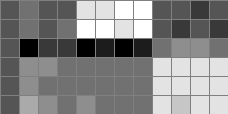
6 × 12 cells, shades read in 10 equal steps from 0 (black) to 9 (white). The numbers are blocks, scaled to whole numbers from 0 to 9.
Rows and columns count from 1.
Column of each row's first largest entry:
7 5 10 9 9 9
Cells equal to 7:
1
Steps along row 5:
up down same same same same same up same same same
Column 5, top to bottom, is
8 9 0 4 4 5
